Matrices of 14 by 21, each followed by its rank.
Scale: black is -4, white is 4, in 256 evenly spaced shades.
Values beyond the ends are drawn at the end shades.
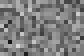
full rank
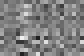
three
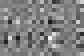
three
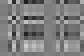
one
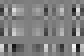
one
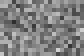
full rank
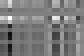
one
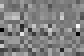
three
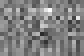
three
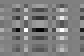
one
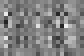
two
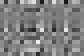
two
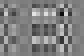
one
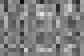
three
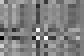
two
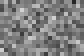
full rank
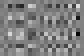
two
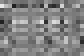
two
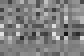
three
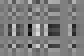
one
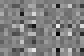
two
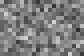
full rank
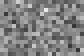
full rank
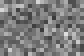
full rank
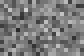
full rank
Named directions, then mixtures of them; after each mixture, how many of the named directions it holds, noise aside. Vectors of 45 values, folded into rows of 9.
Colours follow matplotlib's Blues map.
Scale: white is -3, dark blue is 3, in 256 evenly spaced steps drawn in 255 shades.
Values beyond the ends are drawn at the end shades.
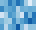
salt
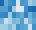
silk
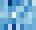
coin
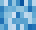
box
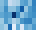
one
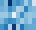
one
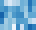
three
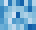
one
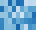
two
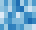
three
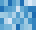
three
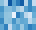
two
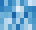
two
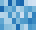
two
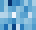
one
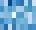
two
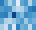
two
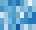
one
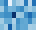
two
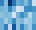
two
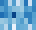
three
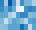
two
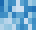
one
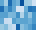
three
